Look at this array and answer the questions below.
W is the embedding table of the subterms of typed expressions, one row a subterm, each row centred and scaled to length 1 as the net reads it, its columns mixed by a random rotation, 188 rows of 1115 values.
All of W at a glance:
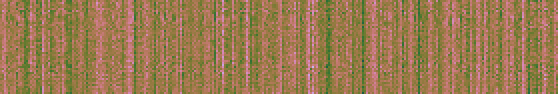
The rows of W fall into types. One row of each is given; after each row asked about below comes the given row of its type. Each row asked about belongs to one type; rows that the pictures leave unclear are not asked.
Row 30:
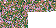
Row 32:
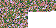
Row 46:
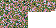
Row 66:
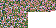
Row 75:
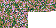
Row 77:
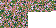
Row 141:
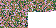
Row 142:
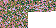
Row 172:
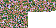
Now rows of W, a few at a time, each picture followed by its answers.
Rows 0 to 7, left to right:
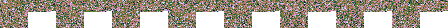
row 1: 172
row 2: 32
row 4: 172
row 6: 30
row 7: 30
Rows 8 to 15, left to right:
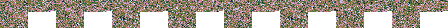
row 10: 77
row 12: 46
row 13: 77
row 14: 142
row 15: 30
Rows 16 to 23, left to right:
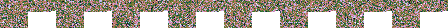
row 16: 172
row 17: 46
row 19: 30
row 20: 141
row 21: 66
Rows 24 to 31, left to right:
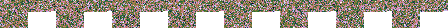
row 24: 142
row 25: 77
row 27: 77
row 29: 75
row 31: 32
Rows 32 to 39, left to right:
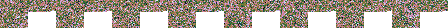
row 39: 75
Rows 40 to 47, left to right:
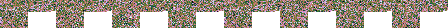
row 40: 142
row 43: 46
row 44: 142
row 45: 141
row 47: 46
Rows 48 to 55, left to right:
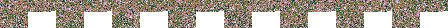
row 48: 172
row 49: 46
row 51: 32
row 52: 30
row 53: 142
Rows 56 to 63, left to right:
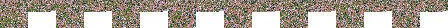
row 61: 142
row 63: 141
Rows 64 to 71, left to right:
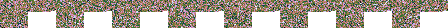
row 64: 172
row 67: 75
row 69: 172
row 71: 32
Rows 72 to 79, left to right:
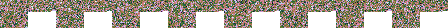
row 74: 66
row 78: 32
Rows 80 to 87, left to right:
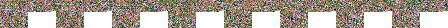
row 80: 141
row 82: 141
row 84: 66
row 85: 77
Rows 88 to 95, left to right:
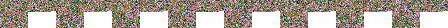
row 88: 77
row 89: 30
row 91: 141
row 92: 32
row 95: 75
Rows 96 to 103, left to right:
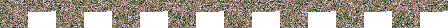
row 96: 46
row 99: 77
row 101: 141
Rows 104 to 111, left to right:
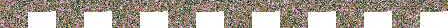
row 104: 141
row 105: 32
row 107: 30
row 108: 46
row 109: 75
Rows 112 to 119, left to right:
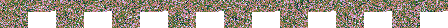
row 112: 142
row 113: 142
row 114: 32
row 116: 77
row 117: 32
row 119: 141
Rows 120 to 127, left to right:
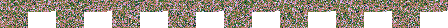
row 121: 142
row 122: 141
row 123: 141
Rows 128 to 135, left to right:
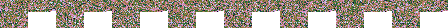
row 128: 32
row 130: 172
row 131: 172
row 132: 141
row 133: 141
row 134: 30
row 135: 66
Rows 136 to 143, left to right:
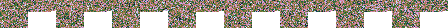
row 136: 142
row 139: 77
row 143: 75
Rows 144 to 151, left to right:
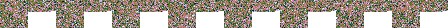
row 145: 46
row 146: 66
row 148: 32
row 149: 172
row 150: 77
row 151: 172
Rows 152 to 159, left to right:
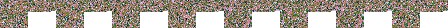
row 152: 172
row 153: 77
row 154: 77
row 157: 66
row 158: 32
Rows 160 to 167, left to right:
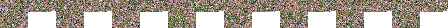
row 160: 32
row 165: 172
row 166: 66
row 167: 46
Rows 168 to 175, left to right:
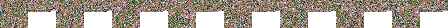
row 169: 77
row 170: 32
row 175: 66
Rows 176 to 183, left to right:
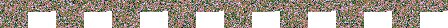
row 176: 77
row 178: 32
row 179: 46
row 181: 46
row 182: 66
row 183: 77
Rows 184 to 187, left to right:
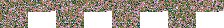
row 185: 66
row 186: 141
